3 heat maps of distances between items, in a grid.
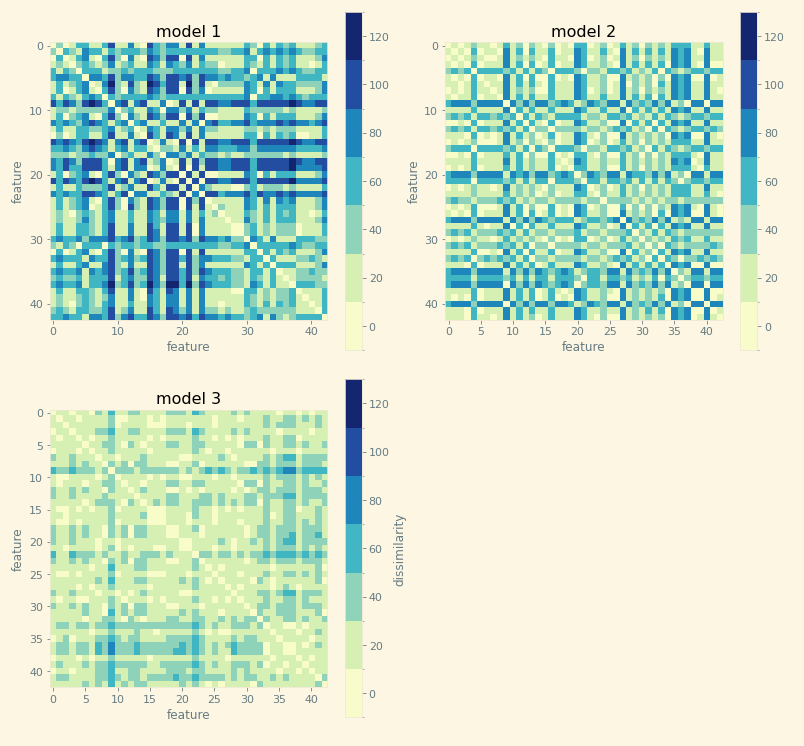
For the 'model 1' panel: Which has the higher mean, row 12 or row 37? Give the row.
12
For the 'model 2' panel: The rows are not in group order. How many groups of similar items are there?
3
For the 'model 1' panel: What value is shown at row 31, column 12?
60
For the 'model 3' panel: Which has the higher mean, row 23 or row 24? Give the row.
23
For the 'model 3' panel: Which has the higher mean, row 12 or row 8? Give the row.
8
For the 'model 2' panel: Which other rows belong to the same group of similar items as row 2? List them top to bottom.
0, 1, 3, 5, 6, 7, 8, 10, 12, 14, 15, 17, 18, 19, 22, 23, 25, 26, 28, 30, 32, 34, 38, 39, 41, 42
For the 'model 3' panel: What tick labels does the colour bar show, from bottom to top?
0, 20, 40, 60, 80, 100, 120
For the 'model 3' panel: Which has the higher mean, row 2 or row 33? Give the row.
33
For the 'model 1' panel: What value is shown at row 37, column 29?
40
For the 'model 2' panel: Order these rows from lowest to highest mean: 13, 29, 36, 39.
39, 29, 13, 36
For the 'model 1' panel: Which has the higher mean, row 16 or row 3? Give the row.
16
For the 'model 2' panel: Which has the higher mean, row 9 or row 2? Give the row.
9
